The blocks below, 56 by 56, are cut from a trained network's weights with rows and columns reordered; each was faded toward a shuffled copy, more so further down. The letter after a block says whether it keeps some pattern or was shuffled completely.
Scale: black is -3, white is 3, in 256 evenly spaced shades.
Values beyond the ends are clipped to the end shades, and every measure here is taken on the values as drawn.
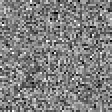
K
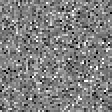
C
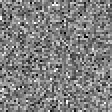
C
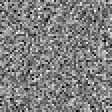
K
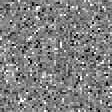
C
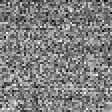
C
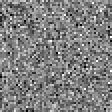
K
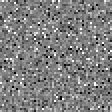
K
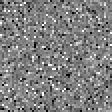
K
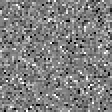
K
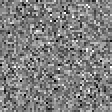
C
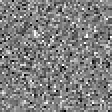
K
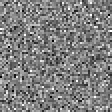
C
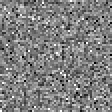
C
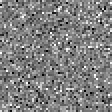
K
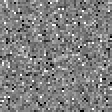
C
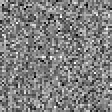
K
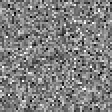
K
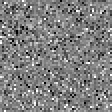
C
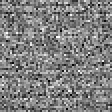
C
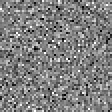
K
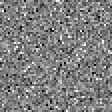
K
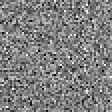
K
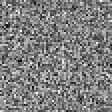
K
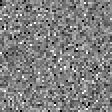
K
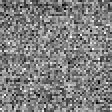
C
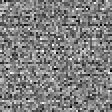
C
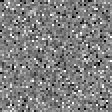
K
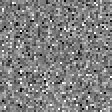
C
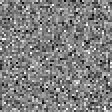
K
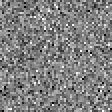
C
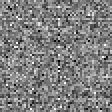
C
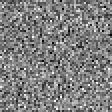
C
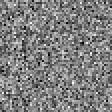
K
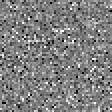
K
